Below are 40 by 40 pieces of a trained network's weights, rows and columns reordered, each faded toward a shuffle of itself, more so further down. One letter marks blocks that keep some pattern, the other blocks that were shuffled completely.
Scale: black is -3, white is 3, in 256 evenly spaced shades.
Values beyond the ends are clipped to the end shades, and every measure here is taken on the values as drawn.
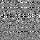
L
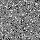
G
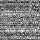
L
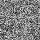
G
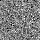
G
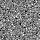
G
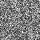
G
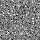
G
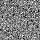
G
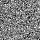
G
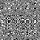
L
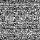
L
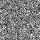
G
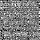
L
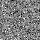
G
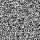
G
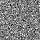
G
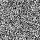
G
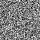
G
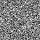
G
